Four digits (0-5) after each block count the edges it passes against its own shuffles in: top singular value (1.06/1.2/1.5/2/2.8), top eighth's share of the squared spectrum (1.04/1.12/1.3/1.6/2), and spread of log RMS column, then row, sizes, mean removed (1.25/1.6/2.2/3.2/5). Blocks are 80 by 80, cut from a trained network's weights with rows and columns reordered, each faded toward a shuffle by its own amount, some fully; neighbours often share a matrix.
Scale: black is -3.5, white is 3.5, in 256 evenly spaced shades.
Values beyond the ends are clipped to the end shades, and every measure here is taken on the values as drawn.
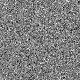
1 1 0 0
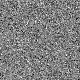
0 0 0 0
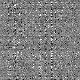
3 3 3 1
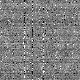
3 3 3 0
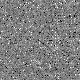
1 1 0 0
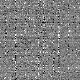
3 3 3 0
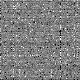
3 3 2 0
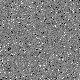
0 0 0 0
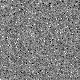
0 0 0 0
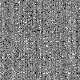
3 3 0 2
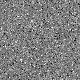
0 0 0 0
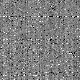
3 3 0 2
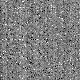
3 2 0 1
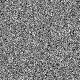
0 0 0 0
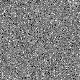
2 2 0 0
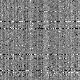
4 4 0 3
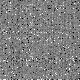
2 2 0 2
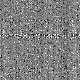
3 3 0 2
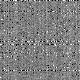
3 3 0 3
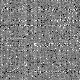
3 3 0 2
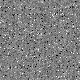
2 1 0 1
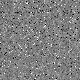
1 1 0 0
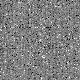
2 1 1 1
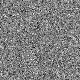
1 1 0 0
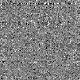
3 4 2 2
